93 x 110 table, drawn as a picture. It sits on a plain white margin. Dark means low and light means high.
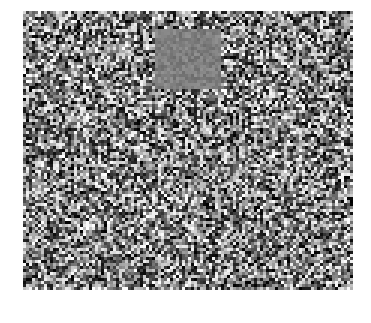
Histogram: flat. Odd rows or columns: none. Odd patch: calmer, in the top middle. Calmest part: top middle. Average level on the scale: 50%. Grain: fine.
